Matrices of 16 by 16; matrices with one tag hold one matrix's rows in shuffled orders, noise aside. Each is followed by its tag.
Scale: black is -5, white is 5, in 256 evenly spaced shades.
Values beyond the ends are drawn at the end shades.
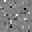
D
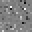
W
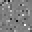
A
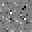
W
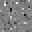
D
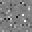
A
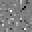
W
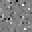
A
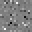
D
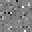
A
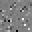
A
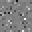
A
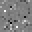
D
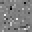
D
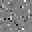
A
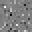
D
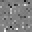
D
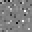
A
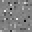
D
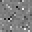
A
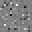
D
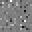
W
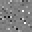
A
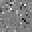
W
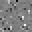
A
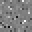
A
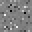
D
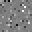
A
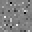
D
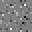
W
